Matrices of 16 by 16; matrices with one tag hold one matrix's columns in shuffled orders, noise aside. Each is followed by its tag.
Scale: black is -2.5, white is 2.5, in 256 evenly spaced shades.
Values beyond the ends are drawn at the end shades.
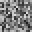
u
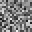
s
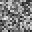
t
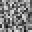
u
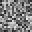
t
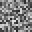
s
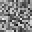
s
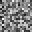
s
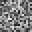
t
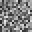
s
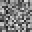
s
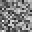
s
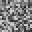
s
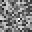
t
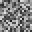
s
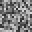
u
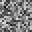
t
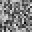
u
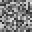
t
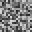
s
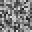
u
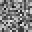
s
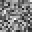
s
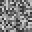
t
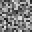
t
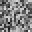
u
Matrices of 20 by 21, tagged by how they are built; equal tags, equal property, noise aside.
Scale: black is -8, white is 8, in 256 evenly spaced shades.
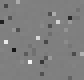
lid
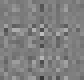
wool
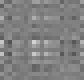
wool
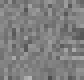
wool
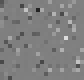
lid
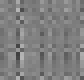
wool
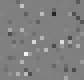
lid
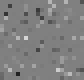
lid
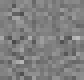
wool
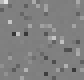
lid
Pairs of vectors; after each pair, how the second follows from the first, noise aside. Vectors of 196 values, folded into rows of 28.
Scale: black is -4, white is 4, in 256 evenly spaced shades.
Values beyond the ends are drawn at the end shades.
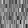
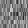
shuffled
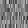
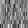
shuffled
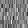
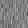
shrunk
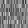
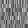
shuffled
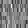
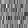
shuffled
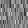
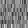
shuffled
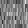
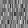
shuffled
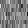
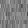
shrunk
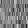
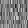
shuffled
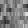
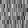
shuffled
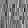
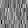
shuffled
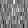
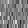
shuffled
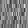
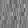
shrunk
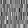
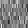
shuffled
